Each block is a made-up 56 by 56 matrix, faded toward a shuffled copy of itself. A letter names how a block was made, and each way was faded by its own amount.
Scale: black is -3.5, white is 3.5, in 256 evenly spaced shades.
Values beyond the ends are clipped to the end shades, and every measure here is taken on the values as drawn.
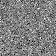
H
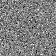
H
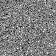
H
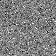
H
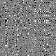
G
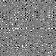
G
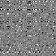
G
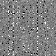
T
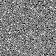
H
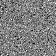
H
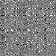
G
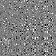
T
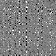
T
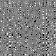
T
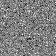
H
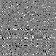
G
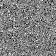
H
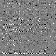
G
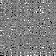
G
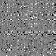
G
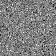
H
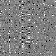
T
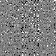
T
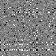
G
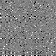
G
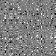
T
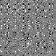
T
